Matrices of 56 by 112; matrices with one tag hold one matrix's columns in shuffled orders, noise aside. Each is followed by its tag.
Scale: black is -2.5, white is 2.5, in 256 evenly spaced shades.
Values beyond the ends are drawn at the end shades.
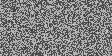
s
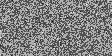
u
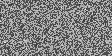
s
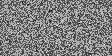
s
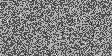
s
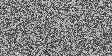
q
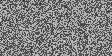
s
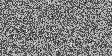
u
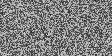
u
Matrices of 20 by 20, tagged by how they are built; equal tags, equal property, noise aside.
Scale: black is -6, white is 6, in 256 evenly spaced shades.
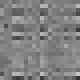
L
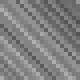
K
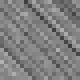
K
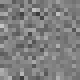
L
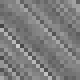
K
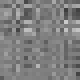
L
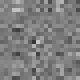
L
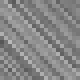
K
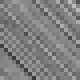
K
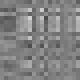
L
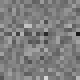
L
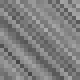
K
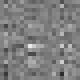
L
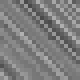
K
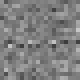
L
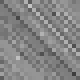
K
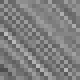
K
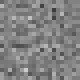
L
